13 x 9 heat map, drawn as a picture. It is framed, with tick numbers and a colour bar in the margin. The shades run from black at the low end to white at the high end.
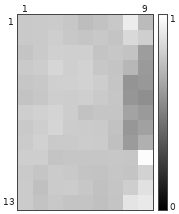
The left part is calmer, up to a seam about 80% of the way across. The ninth with the lowest average is the middle right. Overall the values sit about 80% of the way up the scale.
